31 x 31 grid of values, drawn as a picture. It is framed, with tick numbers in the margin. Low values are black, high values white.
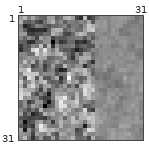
Seam: vertical, 60% of the way across, the right part calmer. Stripes: none. Mirror symmetry: none.
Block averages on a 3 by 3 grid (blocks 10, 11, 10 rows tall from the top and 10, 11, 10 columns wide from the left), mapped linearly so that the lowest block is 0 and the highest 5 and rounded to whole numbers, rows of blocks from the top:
003 / 343 / 054
